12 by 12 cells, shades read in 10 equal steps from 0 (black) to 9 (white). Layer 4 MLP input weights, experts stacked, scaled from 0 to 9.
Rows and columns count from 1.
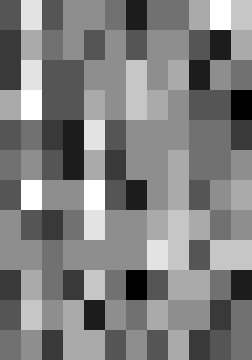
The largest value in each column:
6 9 5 6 9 5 7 8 7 6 9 7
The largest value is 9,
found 4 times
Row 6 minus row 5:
1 1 1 0 -2 -1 0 0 1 0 0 3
